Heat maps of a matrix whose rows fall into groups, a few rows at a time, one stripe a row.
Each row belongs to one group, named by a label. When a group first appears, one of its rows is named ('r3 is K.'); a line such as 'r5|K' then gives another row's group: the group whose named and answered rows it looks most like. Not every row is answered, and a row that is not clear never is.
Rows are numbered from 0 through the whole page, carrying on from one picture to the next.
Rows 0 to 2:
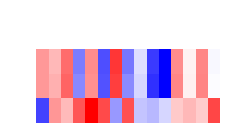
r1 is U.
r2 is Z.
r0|U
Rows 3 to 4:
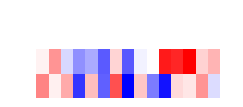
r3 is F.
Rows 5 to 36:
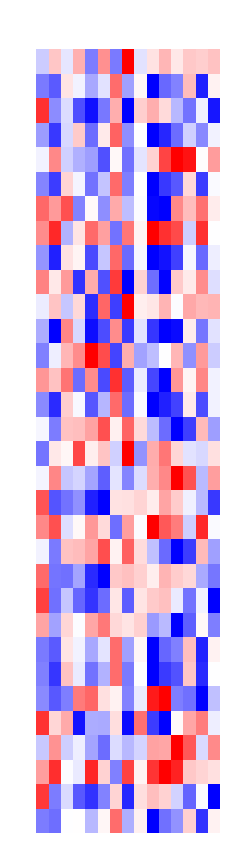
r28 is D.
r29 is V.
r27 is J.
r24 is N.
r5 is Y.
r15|Y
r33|F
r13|V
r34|N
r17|Z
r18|U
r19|V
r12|N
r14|U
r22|F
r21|Y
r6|V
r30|V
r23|J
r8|V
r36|V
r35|J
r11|U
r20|D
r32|U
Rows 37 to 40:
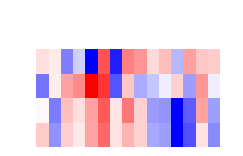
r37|Y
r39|D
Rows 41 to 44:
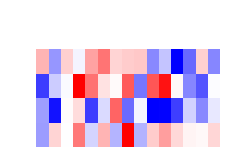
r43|V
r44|Y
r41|D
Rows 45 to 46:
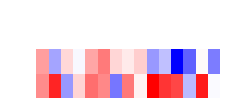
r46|N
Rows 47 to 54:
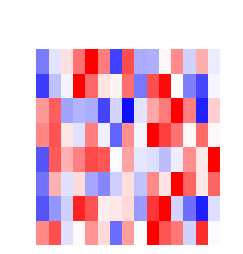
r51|Z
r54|N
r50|N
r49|F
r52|F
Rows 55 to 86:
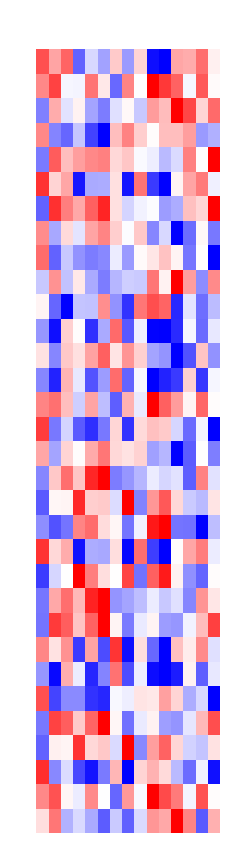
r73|Y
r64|F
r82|Z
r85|N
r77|Z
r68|V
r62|D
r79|U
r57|F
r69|N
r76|Y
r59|Z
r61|Z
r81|J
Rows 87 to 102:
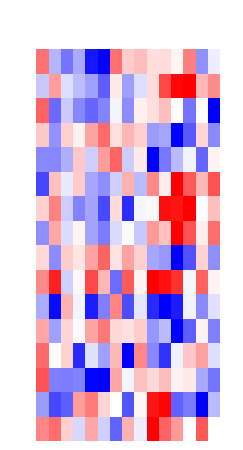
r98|D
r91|V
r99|U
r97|V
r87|J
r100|J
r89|J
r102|N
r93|F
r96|N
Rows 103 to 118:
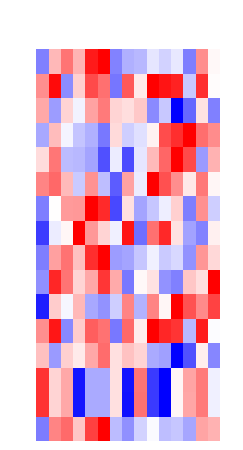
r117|U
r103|Z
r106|F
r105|D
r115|D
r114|N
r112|Z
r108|N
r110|Y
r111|Z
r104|N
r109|Z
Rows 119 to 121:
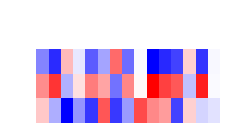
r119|V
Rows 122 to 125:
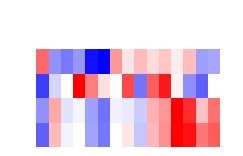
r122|J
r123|Y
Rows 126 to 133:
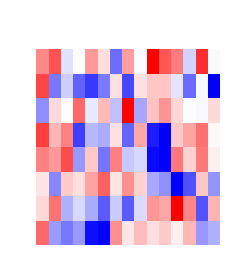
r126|N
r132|F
